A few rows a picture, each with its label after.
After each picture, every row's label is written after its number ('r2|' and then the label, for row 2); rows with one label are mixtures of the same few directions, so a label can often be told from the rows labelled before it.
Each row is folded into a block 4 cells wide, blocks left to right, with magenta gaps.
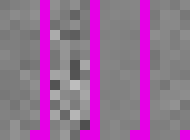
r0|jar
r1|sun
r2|jar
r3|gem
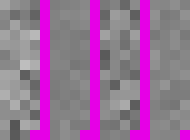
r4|jar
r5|jar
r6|gem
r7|gem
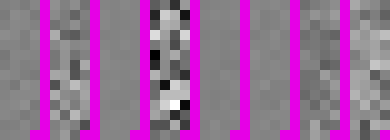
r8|gem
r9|sun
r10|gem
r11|gem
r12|jar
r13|gem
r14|jar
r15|jar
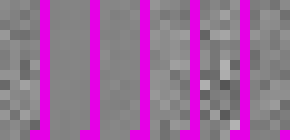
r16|sun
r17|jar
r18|gem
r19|jar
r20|sun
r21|gem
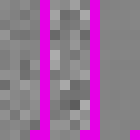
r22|sun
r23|gem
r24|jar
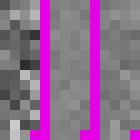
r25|jar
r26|gem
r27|jar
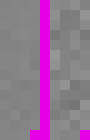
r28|sun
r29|gem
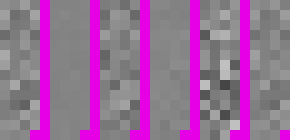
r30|gem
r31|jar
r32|gem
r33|jar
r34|sun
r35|gem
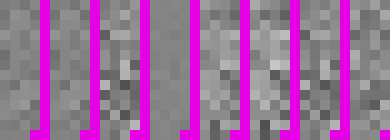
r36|gem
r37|gem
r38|sun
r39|sun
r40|jar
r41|jar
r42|sun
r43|gem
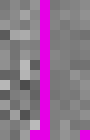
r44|sun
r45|jar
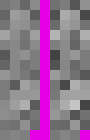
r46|gem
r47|gem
